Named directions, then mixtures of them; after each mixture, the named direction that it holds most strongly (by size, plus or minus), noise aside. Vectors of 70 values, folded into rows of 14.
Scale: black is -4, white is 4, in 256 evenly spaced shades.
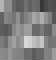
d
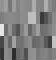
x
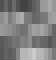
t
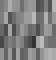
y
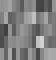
y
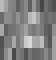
d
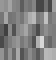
y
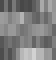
t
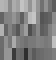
x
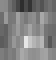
d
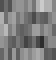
d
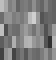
x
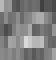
d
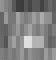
d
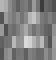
d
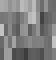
x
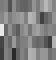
x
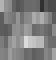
d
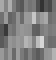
d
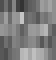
t
